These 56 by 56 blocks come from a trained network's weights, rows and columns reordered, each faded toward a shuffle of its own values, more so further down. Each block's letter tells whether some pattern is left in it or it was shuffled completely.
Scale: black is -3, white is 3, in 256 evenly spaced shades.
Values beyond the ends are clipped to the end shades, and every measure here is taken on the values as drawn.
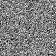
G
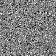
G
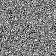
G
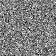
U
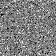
U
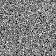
U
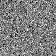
U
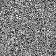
G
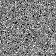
U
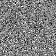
G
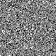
G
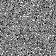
U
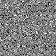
G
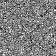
U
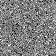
U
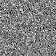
G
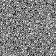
G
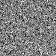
U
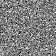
U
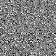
G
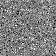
U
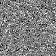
G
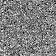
G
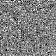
G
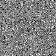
G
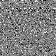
G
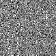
G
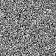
G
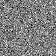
G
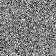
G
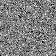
U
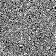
G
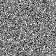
U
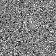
G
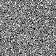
U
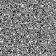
G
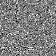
G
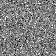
U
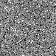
U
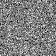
U
